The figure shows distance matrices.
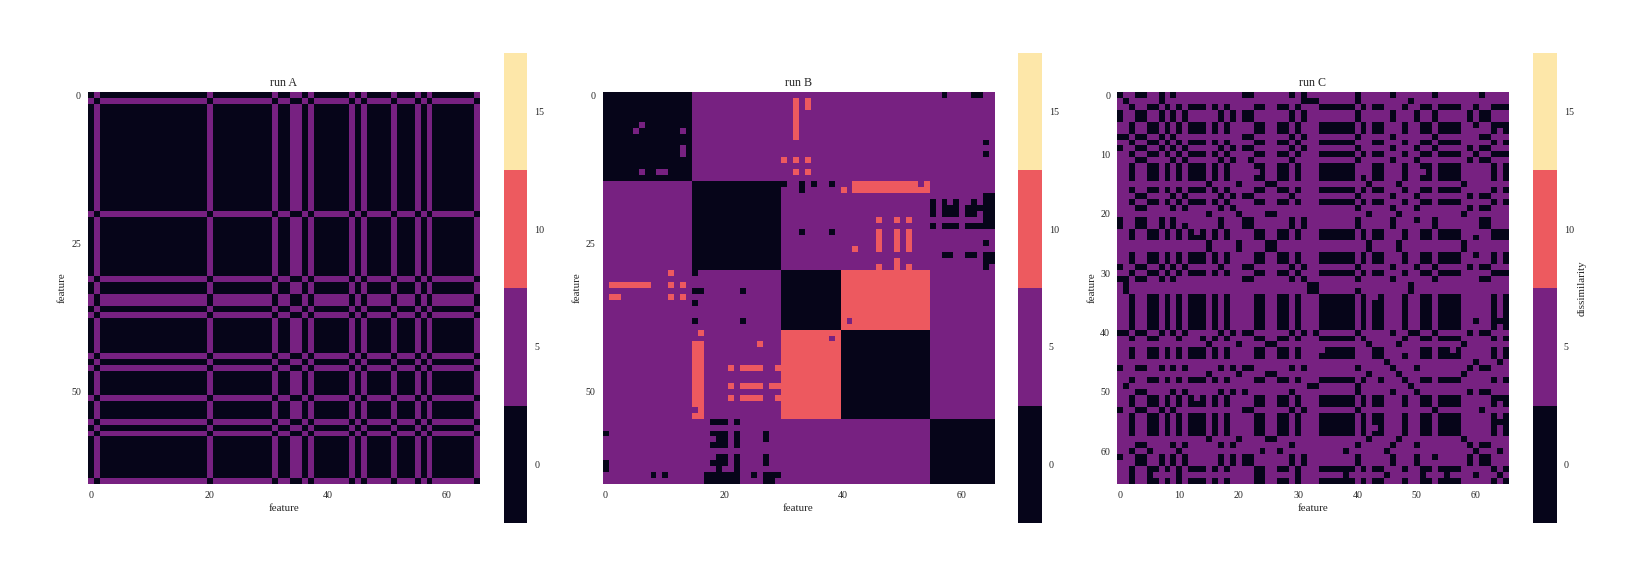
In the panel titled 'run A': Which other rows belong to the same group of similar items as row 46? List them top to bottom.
1, 20, 31, 34, 35, 37, 44, 51, 55, 57, 65
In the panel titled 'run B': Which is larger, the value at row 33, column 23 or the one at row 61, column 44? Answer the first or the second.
the second
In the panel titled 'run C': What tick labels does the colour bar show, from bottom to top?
0, 5, 10, 15
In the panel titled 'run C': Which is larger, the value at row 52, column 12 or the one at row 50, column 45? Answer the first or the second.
the second
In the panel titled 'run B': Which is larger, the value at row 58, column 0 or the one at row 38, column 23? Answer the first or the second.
the first
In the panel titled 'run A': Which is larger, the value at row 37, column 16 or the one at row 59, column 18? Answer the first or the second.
the first
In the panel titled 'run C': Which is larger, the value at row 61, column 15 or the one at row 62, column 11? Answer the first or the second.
the first
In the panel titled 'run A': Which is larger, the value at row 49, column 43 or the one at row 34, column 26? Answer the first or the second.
the second
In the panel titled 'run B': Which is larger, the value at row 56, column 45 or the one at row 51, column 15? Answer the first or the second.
the second
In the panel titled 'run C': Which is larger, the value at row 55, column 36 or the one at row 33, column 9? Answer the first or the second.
the second
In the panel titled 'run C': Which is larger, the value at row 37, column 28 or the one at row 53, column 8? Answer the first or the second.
the second
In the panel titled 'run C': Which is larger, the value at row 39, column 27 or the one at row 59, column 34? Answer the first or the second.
the second
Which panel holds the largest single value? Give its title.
run B
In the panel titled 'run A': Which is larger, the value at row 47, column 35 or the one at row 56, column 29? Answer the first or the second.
the first
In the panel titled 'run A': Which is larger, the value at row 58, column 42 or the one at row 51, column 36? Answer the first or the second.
the second
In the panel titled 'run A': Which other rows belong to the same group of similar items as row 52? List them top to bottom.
0, 2, 3, 4, 5, 6, 7, 8, 9, 10, 11, 12, 13, 14, 15, 16, 17, 18, 19, 21, 22, 23, 24, 25, 26, 27, 28, 29, 30, 32, 33, 36, 38, 39, 40, 41, 42, 43, 45, 47, 48, 49, 50, 53, 54, 56, 58, 59, 60, 61, 62, 63, 64
